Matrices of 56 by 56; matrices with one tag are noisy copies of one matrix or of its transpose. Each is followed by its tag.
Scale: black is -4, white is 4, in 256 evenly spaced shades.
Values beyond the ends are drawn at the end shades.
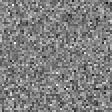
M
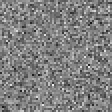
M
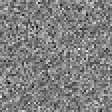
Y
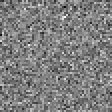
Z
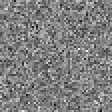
Y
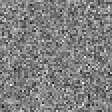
M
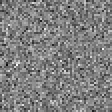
Z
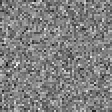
Z
